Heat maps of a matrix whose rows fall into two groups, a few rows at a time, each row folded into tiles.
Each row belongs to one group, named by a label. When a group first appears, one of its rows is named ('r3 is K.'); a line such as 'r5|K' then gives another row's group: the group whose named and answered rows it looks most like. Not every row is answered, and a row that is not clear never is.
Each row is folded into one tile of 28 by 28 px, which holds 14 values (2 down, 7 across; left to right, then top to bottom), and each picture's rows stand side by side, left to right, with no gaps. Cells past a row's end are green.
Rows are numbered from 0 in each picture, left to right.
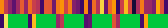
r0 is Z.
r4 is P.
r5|Z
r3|P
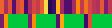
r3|Z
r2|Z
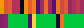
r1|Z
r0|P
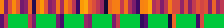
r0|P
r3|P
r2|P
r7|Z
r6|Z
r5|P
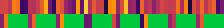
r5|Z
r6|P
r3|P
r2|Z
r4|P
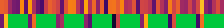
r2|P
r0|Z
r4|Z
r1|Z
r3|P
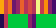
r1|P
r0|Z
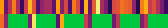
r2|Z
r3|P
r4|P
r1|Z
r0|P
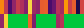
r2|P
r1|P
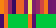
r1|P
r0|Z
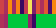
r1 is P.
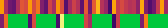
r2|Z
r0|Z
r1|Z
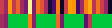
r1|P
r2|P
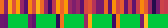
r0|P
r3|Z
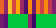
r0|P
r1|P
